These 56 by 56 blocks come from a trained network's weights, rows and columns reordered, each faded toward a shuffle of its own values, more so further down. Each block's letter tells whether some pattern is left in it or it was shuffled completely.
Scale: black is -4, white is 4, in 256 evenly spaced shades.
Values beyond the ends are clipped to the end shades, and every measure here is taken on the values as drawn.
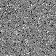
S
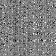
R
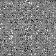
R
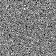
S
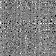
R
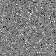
S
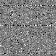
R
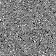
S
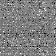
R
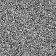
S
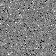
S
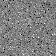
S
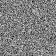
S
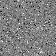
S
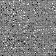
R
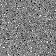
S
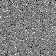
S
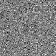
R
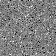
S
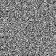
R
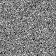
S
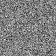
S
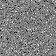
S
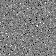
S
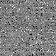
R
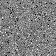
S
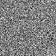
R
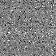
R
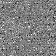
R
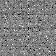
R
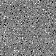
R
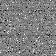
R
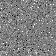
S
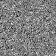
S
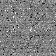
R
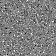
S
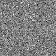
R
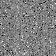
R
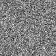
R
